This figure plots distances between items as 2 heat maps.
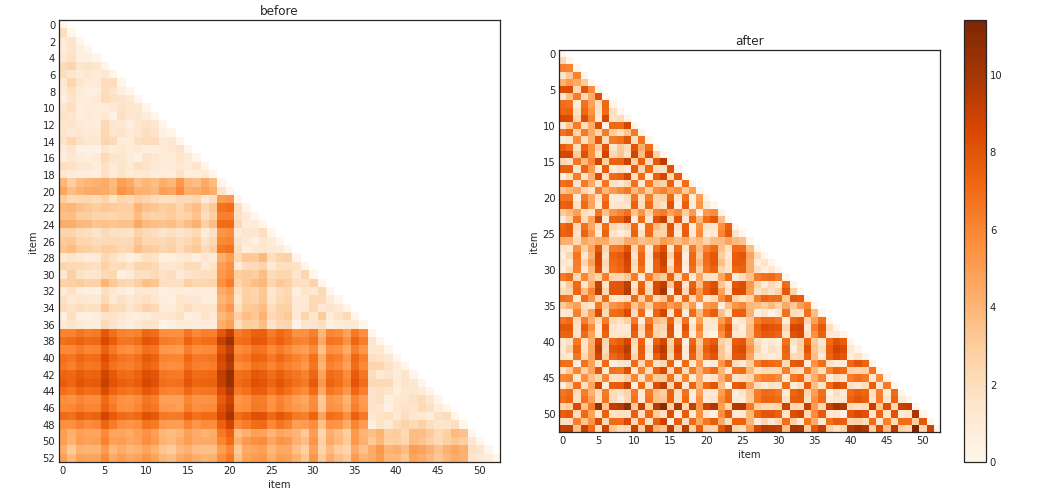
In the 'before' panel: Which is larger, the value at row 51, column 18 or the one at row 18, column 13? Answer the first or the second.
the first
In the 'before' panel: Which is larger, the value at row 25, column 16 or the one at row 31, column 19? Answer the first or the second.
the second
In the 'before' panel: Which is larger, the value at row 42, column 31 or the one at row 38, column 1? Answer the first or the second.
the second
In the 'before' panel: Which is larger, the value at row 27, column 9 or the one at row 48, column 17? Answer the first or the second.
the second
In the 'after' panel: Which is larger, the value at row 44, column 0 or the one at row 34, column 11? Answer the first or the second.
the second
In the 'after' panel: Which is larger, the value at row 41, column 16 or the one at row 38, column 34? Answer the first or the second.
the first
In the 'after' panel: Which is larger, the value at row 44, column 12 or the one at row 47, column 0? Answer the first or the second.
the second
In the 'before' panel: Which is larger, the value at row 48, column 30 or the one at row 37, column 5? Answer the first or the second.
the second
